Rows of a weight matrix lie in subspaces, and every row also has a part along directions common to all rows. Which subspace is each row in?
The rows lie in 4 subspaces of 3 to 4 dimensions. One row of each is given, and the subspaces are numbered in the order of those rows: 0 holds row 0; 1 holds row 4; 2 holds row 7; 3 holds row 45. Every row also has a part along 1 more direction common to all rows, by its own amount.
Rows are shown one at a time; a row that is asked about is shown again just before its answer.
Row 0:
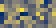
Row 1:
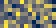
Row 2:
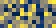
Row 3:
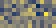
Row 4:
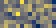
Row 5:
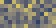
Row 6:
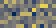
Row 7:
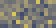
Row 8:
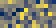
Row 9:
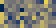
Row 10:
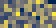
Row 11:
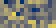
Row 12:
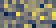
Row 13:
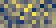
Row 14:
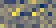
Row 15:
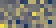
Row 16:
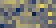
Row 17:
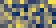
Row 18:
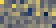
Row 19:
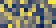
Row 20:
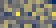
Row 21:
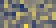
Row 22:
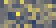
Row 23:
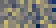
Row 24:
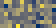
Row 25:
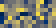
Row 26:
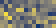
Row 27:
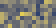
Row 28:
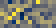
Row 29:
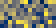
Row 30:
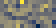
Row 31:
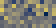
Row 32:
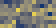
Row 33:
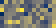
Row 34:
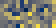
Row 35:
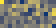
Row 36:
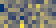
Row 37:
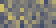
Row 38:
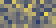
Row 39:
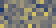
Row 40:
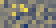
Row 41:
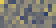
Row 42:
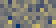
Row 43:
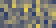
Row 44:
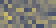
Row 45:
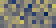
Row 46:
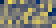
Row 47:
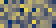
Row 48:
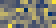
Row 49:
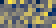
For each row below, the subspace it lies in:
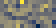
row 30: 1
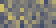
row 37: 0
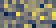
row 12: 1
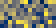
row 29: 2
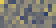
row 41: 3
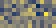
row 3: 3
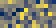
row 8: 2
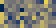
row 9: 0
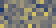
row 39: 3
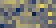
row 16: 2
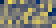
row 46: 3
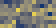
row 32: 2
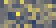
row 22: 1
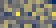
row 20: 1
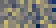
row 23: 1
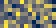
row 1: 1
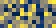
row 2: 3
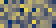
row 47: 0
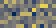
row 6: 2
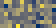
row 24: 1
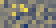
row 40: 1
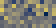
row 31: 3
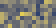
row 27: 0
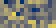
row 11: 1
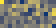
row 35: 3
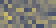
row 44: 2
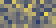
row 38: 3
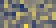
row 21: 1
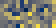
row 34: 1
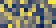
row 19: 0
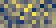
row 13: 3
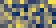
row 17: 0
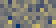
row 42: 0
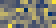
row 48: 2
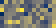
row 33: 0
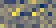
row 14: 2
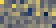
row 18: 3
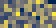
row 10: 1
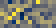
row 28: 2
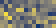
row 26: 2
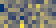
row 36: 0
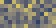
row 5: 3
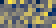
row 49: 3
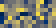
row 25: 0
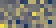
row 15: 2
